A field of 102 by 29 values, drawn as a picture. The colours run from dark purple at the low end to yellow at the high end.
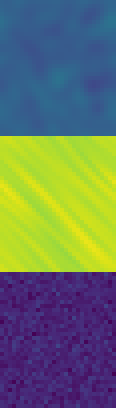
It is made of 3 by 1 panels. Panel 1,1: low, blotchy, faint in contrast. Panel 2,1: very high, slanting down to the right, faint in contrast. Panel 3,1: very low, fine-grained, faint in contrast.
